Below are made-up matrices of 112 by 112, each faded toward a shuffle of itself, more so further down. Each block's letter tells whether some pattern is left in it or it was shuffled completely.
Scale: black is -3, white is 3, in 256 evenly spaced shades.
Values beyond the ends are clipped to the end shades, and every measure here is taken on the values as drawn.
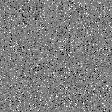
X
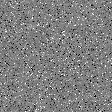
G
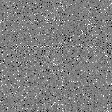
X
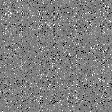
X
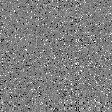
X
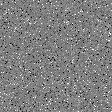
G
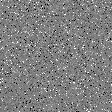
G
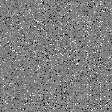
X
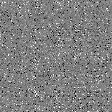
X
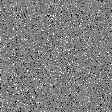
X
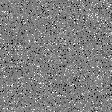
X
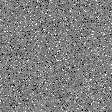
G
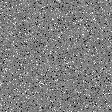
G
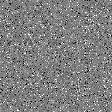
X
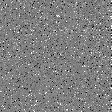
X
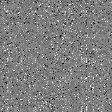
X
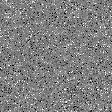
X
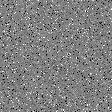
G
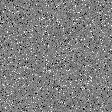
G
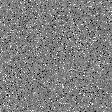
G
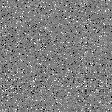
X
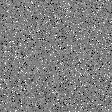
G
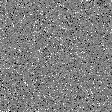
G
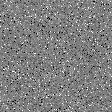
G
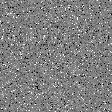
X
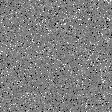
G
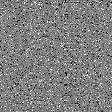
X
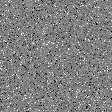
G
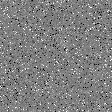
G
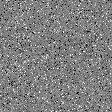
G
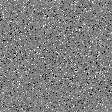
G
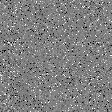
X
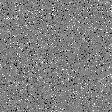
X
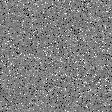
G
